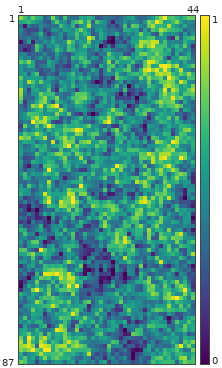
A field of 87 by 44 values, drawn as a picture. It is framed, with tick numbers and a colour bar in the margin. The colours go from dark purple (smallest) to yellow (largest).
Slope: none. Ninth with the lowest average: bottom middle. Average level on the scale: 50%. Mirror symmetry: none. Histogram: bell-shaped.
